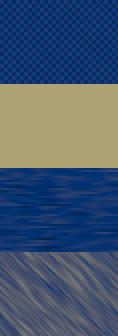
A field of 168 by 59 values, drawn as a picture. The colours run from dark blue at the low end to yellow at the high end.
It is made of 4 by 1 panels. Panel 1,1: very low, checkered, faint in contrast. Panel 2,1: high, flat. Panel 3,1: very low, streaked across, faint in contrast. Panel 4,1: low, slanting down to the right.
